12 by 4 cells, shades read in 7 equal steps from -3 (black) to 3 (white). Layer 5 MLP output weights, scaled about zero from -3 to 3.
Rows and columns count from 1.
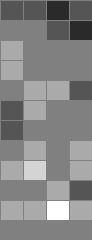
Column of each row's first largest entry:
1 1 1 1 2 2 2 2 2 3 3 1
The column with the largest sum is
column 2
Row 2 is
0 0 -1 -2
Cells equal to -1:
8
